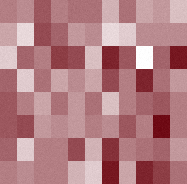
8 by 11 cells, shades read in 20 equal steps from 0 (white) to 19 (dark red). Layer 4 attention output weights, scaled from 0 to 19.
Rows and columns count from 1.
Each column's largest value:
13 14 14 15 14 11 18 13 17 19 18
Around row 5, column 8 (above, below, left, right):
10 13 5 12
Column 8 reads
11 4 13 10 10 13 10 7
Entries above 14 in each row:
0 0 3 1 0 1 1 3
